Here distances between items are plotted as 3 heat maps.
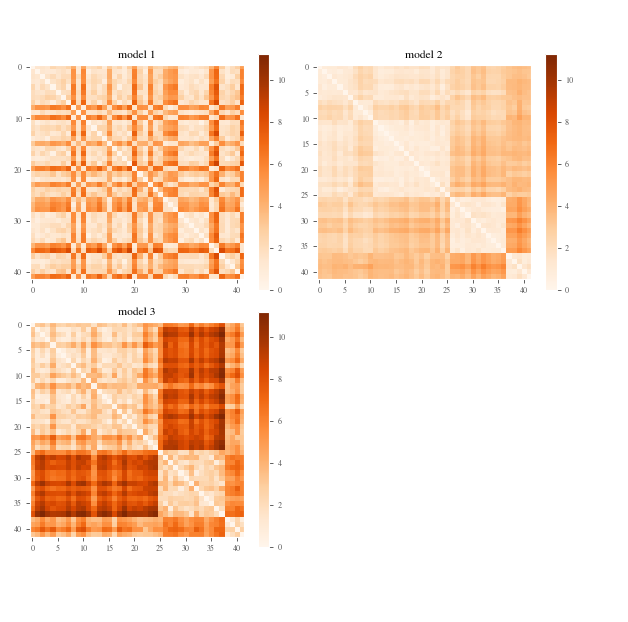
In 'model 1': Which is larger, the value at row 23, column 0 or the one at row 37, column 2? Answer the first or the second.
the first
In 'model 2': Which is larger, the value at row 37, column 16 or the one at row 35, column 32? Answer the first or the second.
the first
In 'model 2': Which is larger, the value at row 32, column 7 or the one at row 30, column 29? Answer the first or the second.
the first
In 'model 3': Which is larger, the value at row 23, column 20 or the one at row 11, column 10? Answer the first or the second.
the second
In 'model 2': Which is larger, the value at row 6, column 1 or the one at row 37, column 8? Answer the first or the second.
the second
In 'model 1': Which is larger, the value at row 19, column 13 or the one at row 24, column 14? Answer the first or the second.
the second
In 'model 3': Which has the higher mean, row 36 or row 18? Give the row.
36
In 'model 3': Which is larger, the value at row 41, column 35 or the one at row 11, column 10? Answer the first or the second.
the first
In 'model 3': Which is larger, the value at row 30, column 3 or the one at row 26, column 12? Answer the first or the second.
the first
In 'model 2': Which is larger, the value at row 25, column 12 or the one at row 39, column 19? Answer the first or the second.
the second
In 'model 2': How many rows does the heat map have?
42
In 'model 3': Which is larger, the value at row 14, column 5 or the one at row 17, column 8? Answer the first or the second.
the second
